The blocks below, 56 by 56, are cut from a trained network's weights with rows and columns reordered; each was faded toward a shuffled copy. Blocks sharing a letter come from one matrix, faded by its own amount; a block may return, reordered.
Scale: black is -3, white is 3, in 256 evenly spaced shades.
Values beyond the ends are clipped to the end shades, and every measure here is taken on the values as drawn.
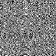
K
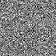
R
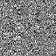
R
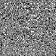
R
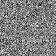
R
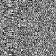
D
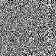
K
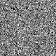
R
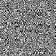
K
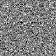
R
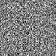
D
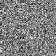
D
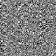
K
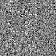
R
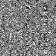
R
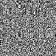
D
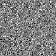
K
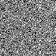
R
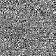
R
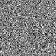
R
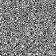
R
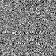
R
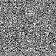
R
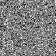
R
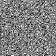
R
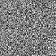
D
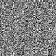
D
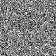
K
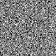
R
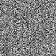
D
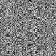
D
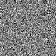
D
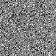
R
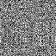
D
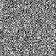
D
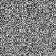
D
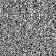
R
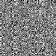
K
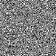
R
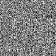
D
